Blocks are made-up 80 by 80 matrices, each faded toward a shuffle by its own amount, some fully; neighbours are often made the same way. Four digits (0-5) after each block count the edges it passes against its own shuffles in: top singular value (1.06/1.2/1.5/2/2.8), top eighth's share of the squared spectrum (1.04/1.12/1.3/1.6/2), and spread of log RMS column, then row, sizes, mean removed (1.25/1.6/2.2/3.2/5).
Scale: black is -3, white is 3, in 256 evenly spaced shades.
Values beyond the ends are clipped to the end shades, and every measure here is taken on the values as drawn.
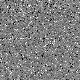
1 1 0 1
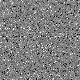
1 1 0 1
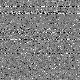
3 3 0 3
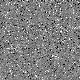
0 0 0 1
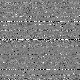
3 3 0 3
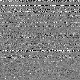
3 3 0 4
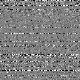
2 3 0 4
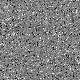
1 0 0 1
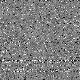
2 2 0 2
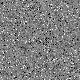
0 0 0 0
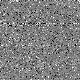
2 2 0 2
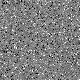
0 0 0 0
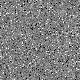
0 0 0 0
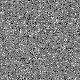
0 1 0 1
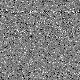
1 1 0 2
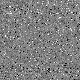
1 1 0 1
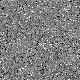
0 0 0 0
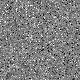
0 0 0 0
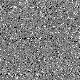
1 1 0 2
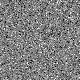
1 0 0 0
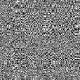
4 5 3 3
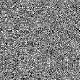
3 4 2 2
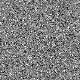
2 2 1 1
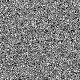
1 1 0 0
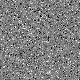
1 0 0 0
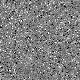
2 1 0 0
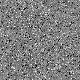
2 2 0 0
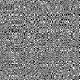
4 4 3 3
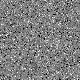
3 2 0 0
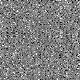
3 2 1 1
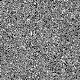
0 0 1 0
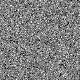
0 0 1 0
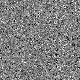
0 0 1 0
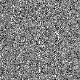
1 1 3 0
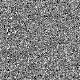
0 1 2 0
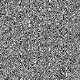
1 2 3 0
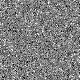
0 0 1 0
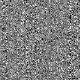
1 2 4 0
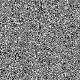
0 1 2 0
